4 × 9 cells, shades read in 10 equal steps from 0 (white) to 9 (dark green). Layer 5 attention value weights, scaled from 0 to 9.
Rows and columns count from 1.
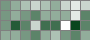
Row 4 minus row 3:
-1 -4 -1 4 -3 -4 5 -3 -2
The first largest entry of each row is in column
1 4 8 4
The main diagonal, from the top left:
5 4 6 6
